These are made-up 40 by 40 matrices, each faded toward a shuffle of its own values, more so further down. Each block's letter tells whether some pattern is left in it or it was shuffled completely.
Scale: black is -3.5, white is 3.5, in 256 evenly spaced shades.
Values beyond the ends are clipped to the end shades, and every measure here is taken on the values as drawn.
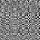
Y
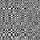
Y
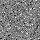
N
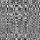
Y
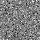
N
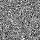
N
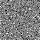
N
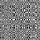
Y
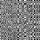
Y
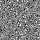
N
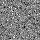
N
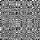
Y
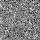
N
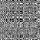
Y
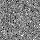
N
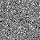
N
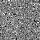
N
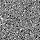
N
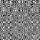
Y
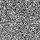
N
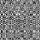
Y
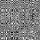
Y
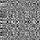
Y
